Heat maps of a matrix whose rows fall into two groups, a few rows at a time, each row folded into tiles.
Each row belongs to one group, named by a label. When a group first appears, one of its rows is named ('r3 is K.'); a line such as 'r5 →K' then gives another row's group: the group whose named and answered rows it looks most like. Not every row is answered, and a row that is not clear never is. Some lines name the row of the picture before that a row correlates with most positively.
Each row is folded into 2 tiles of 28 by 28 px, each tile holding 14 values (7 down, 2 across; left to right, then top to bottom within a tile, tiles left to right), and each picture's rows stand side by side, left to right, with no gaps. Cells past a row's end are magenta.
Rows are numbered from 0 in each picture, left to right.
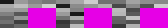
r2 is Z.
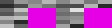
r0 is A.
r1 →A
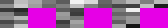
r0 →Z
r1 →Z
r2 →A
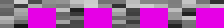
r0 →A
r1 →Z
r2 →Z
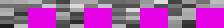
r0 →Z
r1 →Z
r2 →A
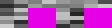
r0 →A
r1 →Z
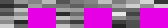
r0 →A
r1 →A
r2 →Z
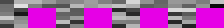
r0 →Z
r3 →A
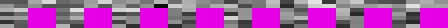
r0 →A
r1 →A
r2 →A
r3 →Z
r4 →A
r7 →Z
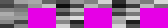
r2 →A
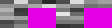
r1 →Z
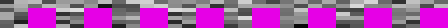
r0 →Z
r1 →A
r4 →Z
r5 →A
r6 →Z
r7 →Z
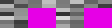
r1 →A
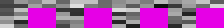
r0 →A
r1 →Z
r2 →A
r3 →Z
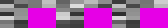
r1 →Z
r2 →A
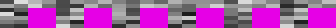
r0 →Z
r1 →A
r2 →Z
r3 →Z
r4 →Z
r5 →A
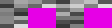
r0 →Z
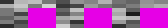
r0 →Z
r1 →A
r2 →Z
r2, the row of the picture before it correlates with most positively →0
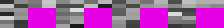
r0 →A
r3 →Z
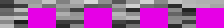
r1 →Z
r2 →Z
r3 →Z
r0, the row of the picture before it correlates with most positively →2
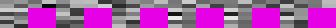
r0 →A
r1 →Z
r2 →A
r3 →A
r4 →A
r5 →A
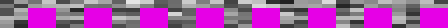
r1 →Z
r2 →Z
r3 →Z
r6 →A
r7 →Z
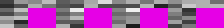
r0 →A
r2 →A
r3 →Z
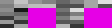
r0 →Z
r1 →A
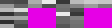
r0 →A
